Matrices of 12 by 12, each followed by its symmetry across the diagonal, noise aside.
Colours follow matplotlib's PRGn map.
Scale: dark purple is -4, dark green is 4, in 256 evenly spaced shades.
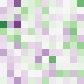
neither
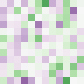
neither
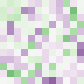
symmetric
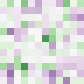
neither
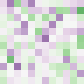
neither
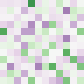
symmetric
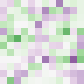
neither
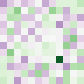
symmetric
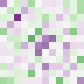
symmetric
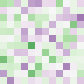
neither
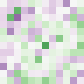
symmetric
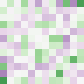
symmetric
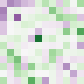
symmetric
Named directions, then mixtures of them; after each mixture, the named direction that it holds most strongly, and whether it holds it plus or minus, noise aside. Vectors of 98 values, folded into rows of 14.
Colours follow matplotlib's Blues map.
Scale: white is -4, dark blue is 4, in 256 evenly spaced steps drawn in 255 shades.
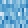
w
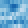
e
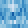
e, minus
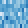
w, plus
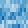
e, minus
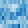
e, minus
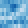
e, plus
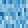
w, minus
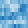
e, minus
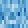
w, minus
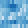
e, plus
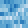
e, plus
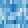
e, plus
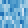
w, minus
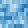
e, minus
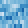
e, minus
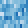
w, plus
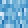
w, plus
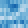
e, plus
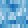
e, plus
